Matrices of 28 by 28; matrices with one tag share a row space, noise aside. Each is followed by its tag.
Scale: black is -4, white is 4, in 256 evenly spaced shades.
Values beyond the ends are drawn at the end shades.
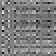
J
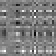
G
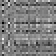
J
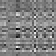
G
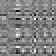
G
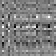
J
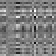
G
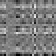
G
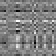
G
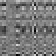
G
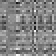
G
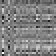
J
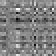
G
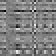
G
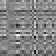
G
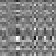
G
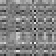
G
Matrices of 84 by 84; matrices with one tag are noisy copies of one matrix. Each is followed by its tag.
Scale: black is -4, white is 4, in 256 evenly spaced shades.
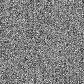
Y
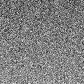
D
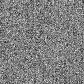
Y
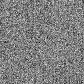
Y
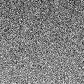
D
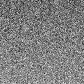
D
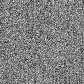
Y
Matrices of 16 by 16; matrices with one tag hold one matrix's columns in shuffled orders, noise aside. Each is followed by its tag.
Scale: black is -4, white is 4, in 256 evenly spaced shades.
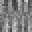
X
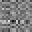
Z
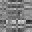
Z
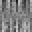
X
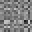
Z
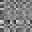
Z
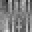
X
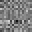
Z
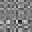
Z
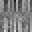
X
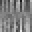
X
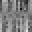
X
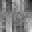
X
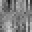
X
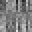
X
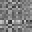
Z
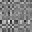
Z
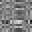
Z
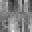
X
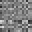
Z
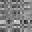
Z
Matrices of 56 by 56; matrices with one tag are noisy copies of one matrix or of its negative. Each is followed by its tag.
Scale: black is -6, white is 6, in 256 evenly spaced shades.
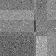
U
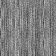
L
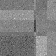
U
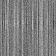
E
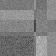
U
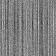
E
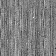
L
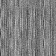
L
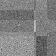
U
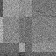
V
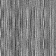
L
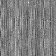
L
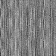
L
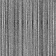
E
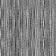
L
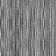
L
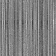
E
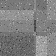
U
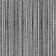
E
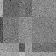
V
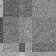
V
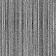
E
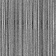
E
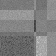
U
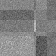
U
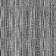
L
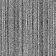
E
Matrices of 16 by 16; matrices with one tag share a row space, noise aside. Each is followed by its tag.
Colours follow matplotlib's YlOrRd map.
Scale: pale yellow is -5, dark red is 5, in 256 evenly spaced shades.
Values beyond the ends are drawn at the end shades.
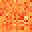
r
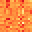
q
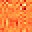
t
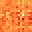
q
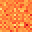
r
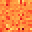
q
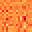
t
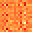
t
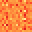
t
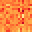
q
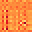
t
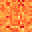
q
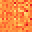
r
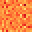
t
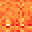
q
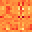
q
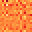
t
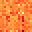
q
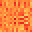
r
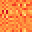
t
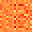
r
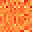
r
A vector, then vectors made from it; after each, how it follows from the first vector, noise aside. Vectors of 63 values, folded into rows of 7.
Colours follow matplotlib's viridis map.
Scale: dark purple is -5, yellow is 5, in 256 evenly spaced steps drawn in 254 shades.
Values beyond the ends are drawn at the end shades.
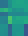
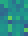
sign-scrambled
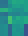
copied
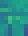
copied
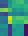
scaled up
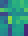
scaled up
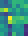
scaled up
